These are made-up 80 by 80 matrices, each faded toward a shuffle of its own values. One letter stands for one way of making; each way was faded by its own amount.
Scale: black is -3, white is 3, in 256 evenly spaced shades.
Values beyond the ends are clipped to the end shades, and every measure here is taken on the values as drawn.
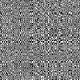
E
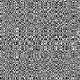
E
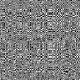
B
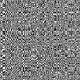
B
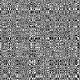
E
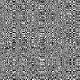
B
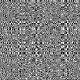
B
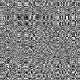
B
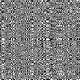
B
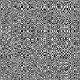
E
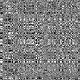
B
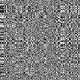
B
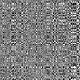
E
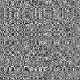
B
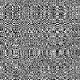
E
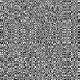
E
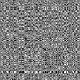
B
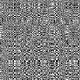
E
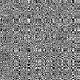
B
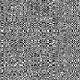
B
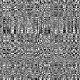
E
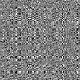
B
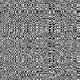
B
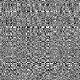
E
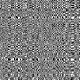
E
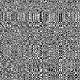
B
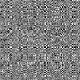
B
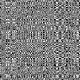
B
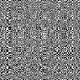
E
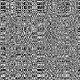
E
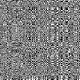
B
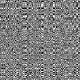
B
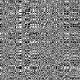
E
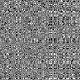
B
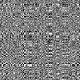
E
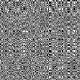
E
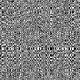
E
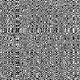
B
